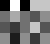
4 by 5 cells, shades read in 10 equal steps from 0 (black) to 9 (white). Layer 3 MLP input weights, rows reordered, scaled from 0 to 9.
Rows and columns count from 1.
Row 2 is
4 6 4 3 5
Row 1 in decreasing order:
9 7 7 0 0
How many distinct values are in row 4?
3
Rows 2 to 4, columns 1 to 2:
4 6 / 3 2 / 5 1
